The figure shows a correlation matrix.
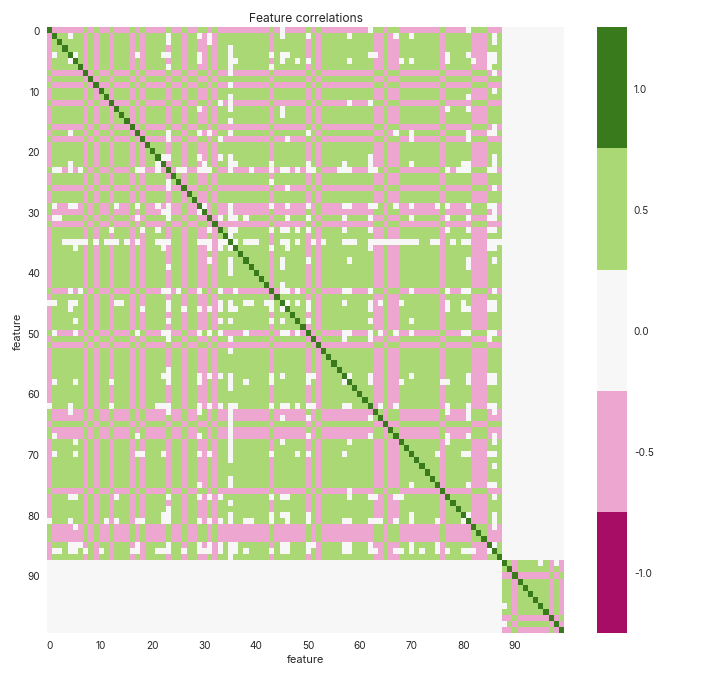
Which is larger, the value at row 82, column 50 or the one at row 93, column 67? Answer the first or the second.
the first
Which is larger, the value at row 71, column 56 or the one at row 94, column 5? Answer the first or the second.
the first
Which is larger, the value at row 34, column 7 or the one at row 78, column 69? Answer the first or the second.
the second
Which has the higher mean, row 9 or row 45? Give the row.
45
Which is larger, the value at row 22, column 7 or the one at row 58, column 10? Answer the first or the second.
the second
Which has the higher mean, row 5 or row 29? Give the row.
5
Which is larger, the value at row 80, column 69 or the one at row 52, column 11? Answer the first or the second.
the first
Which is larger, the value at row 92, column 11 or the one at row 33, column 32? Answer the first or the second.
the first
